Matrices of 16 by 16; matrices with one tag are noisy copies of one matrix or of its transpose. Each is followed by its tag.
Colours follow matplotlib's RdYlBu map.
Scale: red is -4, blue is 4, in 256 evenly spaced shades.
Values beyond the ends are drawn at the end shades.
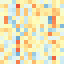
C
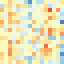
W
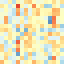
C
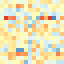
C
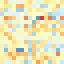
C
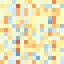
C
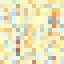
C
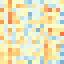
W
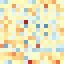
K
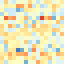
C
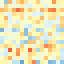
W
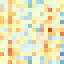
W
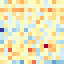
W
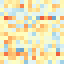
C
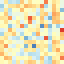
K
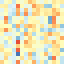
C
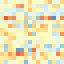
C
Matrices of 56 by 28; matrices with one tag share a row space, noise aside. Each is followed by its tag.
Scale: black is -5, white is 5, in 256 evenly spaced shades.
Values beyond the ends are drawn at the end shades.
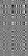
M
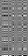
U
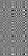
M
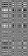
U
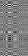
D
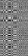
D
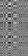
D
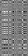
U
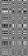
U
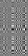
M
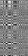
D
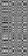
U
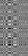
D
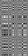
U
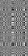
M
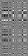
U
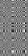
M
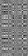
U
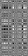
U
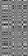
U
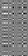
U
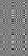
M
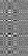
D
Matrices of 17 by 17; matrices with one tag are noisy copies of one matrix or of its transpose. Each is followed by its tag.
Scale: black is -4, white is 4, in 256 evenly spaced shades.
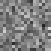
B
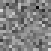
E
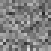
B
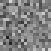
E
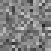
B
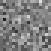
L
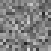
B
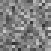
B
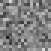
E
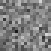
L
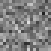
B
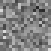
E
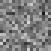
B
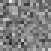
E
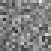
L
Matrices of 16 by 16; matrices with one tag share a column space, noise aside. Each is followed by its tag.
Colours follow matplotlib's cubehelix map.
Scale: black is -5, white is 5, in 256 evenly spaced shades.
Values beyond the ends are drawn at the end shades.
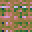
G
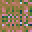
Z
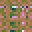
G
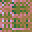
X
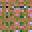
G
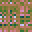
Z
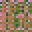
X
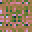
Z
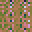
X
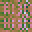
X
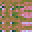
G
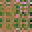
X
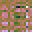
G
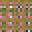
G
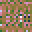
Z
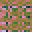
G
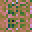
X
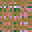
G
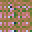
G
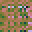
G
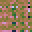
G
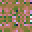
Z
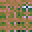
G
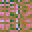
X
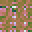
G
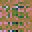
G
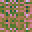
X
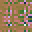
Z
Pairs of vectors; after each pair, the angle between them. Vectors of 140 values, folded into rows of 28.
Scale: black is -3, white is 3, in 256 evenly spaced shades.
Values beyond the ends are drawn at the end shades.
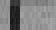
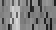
partly opposed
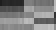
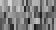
partly opposed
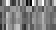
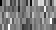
partly aligned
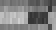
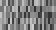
orthogonal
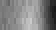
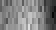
nearly parallel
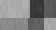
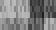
nearly parallel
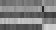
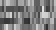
partly opposed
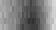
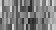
partly aligned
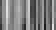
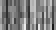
nearly opposite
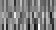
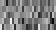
partly aligned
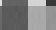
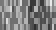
partly opposed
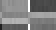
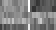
nearly parallel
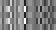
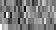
partly opposed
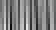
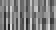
nearly opposite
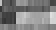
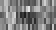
partly opposed
